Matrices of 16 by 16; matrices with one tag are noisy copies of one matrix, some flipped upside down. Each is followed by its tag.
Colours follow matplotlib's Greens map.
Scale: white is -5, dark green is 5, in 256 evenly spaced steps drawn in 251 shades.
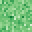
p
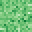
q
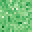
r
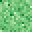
p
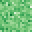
p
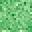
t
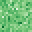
r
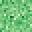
p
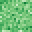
t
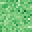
q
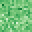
r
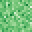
p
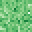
q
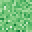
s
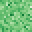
p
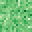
q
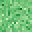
r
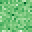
t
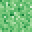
p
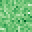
q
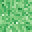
r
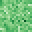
q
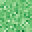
s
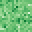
q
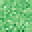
s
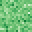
q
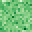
t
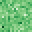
r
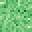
q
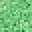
s
